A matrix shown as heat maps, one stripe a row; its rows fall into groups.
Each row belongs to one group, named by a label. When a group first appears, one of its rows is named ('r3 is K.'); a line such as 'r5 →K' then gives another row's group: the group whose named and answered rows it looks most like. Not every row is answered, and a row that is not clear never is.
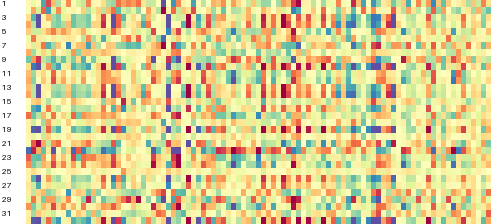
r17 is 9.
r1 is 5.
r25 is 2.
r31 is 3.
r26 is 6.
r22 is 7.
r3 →6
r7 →3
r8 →9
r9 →7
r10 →6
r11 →9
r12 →9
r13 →6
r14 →6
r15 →2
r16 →6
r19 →6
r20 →5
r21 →2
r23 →9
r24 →9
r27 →6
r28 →3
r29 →5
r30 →9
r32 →6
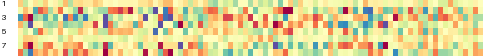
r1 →9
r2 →5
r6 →3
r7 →2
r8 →9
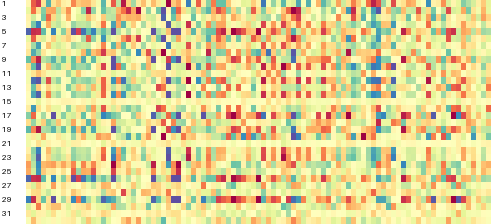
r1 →2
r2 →5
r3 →5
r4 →6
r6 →5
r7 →6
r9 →7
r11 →3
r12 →6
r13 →3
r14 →6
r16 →3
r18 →3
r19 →7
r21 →2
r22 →6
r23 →6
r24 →9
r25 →9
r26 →7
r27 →9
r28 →2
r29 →7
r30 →2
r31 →9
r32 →5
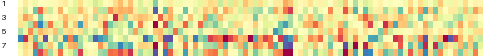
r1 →5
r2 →5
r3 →2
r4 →3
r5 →2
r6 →7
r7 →3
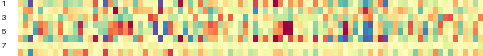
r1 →6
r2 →2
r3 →3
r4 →5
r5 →5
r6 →6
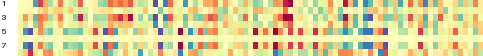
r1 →5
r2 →9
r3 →5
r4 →5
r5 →6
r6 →9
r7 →6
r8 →2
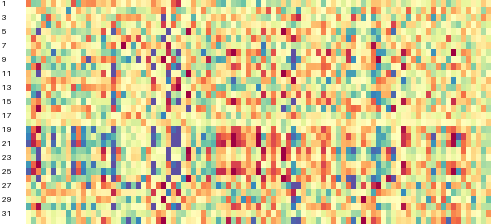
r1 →9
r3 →5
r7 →2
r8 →7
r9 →3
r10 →7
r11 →6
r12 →9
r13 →9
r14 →6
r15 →7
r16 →2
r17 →5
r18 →2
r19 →7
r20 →7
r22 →6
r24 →7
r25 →7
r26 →6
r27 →3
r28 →9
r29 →3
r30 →7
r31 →3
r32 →3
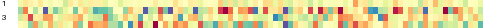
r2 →7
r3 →2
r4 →3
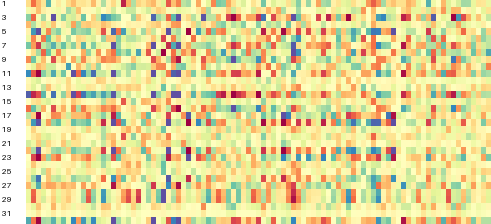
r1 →2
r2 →3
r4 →9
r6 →3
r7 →7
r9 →9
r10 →3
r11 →7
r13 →5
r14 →7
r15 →2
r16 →9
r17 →2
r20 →2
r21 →2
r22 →6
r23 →2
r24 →5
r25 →5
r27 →9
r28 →5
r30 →9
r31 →9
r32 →7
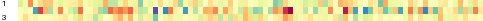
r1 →2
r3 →5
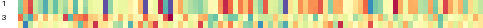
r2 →7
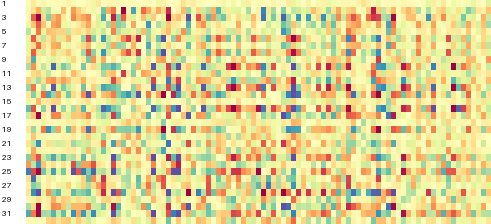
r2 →2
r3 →2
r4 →2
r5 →2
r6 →5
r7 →2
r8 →5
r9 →3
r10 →7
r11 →2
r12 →9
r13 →7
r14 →3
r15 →2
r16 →7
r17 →2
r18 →5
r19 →3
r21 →6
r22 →5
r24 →9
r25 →7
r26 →3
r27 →3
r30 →2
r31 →7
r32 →9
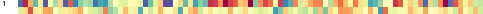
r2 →2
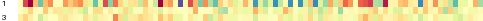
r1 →2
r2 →9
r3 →2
